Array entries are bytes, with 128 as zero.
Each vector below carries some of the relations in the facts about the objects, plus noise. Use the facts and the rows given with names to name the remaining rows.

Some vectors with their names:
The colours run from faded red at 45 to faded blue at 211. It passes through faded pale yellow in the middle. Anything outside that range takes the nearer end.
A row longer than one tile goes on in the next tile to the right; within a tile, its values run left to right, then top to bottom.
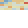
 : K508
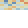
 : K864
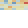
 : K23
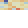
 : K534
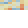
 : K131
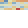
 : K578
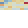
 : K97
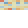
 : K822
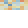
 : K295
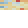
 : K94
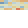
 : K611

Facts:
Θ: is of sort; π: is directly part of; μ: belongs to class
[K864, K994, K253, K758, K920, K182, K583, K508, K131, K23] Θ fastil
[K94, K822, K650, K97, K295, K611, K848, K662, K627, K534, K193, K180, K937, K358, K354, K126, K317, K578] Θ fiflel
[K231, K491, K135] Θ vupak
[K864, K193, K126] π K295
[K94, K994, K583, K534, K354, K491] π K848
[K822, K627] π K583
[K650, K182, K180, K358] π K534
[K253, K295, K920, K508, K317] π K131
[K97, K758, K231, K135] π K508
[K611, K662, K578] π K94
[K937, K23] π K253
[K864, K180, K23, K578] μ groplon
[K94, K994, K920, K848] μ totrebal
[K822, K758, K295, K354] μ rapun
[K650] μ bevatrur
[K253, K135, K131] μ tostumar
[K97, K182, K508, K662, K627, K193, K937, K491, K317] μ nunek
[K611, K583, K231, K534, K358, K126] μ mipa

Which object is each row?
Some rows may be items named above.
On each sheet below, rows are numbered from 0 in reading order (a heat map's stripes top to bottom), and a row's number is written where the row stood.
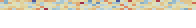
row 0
K583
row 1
K180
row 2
K937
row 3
K864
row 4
K182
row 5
K627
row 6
K317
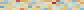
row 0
K94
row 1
K920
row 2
K758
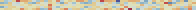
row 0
K94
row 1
K131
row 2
K354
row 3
K94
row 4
K180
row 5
K193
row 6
K135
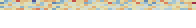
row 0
K662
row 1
K650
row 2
K491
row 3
K231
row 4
K126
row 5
K864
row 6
K937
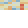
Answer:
K253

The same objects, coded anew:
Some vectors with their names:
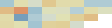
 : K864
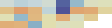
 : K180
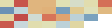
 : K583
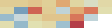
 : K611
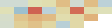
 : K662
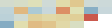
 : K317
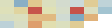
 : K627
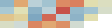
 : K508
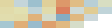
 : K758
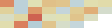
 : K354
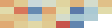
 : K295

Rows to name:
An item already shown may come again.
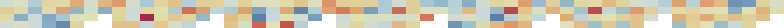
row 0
K920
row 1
K822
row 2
K253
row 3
K193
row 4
K135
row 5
K578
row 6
K650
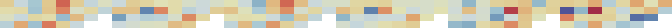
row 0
K758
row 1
K126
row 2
K758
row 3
K126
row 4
K135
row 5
K94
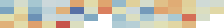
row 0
K131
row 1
K231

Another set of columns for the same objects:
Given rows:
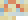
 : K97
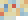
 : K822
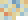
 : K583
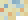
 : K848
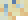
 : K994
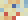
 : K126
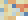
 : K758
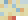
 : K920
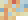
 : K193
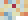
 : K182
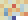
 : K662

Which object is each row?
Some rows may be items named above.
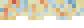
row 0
K193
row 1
K317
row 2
K583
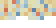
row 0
K131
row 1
K611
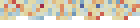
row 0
K135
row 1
K627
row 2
K253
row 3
K126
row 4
K231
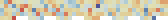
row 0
K231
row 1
K611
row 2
K94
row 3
K295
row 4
K354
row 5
K578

